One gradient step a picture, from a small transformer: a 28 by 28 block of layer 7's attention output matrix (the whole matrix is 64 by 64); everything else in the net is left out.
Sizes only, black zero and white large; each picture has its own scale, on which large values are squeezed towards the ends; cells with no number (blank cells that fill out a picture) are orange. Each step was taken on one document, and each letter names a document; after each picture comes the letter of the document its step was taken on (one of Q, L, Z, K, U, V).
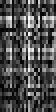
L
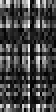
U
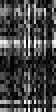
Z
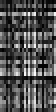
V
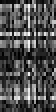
V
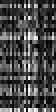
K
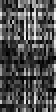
V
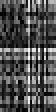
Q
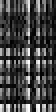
U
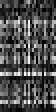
Z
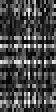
Z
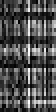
Q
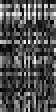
Z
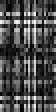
V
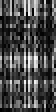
K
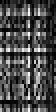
U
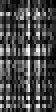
U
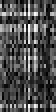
K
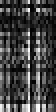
U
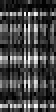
K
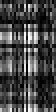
K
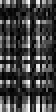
U
